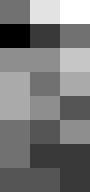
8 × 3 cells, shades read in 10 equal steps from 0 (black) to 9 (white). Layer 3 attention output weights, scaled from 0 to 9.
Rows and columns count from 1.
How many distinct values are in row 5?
3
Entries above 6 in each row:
2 0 1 0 0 0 0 0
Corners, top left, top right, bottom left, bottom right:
4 9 3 2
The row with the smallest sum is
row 2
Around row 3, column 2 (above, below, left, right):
2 4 5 7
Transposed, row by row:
4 0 5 6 6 4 4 3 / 8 2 5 4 5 3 2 3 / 9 4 7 6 3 5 2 2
